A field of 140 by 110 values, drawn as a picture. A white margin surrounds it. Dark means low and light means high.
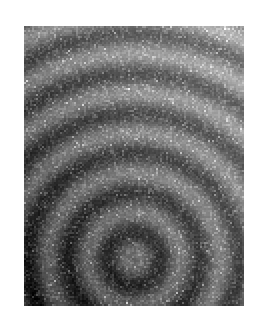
No single row or column stands out from its neighbours. The ninth with the lowest average is the bottom left. On average the colour sits 40% of the way up the scale. Concentric rings centre on the bottom middle. The ninth with the highest average is the top right. Values rise toward the top right.
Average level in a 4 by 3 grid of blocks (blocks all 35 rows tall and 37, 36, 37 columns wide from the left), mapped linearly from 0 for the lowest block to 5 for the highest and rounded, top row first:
345 | 234 | 123 | 012
